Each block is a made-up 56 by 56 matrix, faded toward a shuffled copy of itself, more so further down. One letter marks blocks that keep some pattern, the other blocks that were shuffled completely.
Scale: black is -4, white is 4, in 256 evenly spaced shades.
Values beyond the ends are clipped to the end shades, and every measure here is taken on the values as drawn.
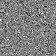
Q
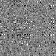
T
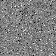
Q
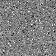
Q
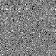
T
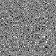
T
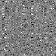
T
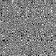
T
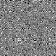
T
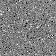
Q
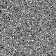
Q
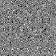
T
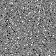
Q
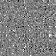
T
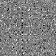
T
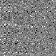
T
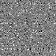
T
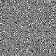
T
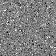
Q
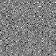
T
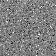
Q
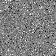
Q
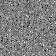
Q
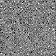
T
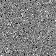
Q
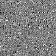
T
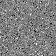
Q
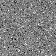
Q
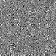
T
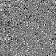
T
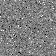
Q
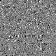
T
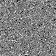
Q
